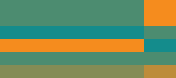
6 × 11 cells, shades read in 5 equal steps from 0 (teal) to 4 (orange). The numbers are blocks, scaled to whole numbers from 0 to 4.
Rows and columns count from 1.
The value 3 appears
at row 6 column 10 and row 6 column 11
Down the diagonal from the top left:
1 1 0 4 1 2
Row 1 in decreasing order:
4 4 1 1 1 1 1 1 1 1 1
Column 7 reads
1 1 0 4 1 2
